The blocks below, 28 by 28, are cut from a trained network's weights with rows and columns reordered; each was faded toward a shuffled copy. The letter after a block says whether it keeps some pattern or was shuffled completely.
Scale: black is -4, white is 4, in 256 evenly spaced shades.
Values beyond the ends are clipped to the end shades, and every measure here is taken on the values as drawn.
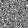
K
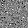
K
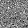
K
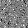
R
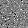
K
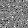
K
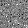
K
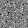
R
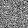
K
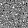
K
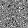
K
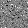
R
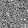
R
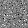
R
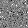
K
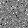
R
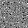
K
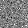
R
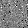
K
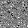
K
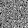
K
